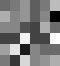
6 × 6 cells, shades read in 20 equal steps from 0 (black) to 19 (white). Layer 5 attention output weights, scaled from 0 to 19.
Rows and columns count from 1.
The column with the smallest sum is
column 4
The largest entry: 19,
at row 4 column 6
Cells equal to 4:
1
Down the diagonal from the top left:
8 10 6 5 8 13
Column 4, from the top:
7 7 5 5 10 10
